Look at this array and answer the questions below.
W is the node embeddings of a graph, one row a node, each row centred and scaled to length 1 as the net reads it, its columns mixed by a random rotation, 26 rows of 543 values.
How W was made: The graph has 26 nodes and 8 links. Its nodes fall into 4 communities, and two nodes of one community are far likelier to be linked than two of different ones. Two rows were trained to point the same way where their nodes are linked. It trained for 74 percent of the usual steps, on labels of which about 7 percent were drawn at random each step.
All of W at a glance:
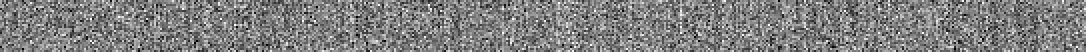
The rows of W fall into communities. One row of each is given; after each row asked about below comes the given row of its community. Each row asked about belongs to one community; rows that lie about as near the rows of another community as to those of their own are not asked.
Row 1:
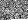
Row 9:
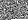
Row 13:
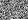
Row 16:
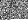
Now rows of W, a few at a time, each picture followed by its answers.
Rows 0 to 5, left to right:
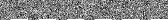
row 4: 16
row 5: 13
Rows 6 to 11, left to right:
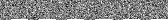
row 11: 13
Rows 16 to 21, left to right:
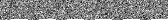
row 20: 9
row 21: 1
